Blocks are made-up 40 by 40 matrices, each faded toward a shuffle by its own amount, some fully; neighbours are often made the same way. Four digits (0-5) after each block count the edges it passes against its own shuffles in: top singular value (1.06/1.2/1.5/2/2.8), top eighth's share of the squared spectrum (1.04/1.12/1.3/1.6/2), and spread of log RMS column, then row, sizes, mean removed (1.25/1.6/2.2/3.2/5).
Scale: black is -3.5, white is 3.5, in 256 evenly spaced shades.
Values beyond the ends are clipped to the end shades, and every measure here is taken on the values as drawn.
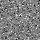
1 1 0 0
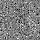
2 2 0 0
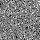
0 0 0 0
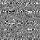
3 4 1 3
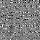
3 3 0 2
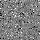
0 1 0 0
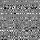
3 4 0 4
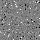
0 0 0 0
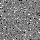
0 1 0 0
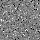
0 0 0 0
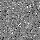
0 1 0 0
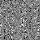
1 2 2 0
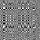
4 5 3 3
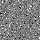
0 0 0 0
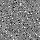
0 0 0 0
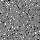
0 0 0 0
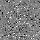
2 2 1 0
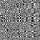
4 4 2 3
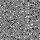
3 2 0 0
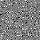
3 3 1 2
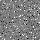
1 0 0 0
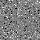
2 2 0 0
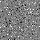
1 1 0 0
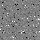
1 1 0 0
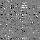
3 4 1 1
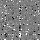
3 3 2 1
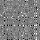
4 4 2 2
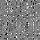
3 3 2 1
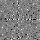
3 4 1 2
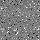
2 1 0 0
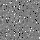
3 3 1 0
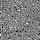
2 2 1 0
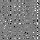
4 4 2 1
